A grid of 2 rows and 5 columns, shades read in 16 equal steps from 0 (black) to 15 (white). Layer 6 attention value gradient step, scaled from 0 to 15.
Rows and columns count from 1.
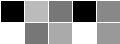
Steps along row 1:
up down down up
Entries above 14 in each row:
0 2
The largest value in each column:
15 11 10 15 9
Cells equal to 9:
1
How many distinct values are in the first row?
4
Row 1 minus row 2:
-15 4 -3 -15 -1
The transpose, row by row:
0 15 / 11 7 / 7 10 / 0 15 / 8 9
